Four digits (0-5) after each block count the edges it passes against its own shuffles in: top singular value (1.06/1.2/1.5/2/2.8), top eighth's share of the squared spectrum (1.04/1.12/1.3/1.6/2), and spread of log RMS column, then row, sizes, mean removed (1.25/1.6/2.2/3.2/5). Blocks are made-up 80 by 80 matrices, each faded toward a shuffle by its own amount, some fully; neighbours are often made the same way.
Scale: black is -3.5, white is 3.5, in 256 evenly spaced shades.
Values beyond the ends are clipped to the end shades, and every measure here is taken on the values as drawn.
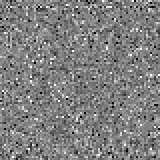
3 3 0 1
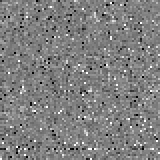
3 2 0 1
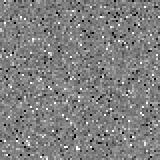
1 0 0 0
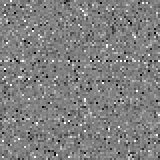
3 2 0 0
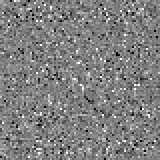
3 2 0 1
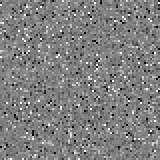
1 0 0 0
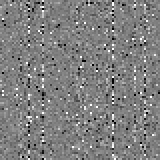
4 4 3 0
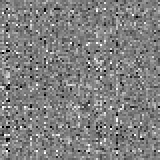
2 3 3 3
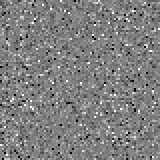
0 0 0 0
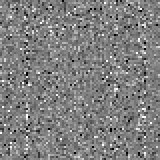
2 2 2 1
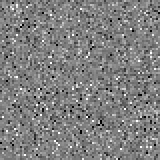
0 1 1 0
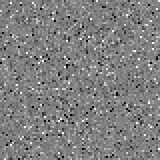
0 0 0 0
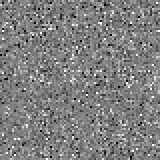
0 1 1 1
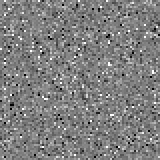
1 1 1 0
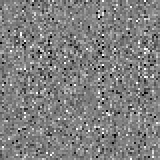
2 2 2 1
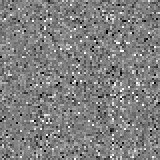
1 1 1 1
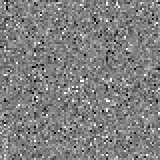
1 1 1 1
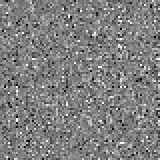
1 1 2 1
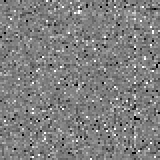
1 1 1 0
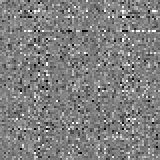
2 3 3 3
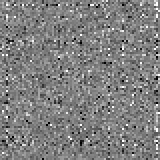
2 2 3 2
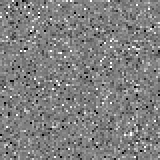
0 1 0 0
